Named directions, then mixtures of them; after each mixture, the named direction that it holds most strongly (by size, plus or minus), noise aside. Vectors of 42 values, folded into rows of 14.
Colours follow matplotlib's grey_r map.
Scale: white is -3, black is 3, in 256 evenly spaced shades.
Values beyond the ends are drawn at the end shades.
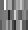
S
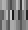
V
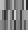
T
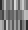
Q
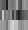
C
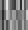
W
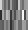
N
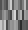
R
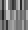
W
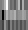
C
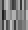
W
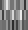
C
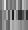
V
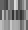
C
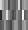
N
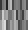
R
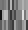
N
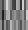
W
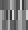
V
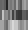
C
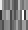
N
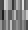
W
